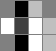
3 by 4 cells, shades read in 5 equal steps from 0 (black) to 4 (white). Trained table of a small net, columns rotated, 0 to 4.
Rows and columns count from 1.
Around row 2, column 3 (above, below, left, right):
3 4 1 3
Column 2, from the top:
0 1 0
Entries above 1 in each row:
3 3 3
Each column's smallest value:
2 0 3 2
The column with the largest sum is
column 3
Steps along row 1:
down up down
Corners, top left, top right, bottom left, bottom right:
2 2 2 3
